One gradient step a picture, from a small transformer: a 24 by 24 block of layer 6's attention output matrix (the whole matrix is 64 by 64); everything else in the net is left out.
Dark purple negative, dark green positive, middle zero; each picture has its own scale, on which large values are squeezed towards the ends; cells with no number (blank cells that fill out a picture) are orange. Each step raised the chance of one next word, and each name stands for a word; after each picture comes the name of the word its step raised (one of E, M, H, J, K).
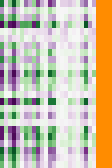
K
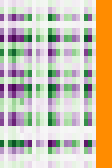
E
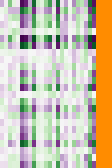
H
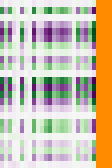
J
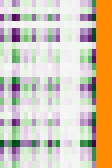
E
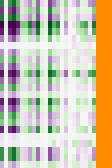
K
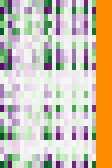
H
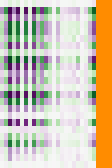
J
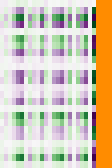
K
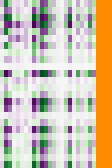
K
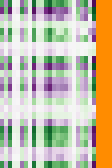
H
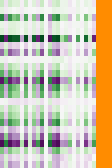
E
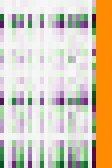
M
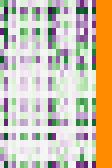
H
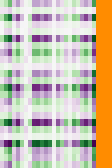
E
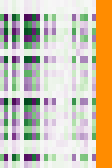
M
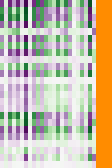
H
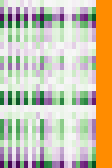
M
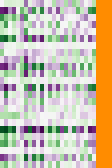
H
